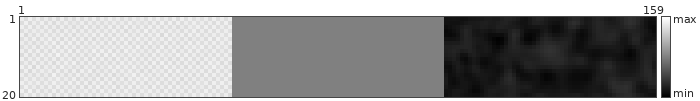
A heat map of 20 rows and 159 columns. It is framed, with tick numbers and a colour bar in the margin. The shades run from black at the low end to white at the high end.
It is made of 1 by 3 panels. Panel 1,1: very high, checkered, faint in contrast. Panel 1,2: middling, flat. Panel 1,3: very low, blotchy, faint in contrast.
